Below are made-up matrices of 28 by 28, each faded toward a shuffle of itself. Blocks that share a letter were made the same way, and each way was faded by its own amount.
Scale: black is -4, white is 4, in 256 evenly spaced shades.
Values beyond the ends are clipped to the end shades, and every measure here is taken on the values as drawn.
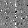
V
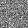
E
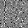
V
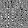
V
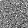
E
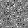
V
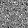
E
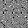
V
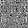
V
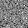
E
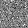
E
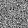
E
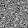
E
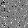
V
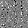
V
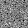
E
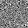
E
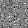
V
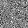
E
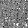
V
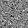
E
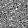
E
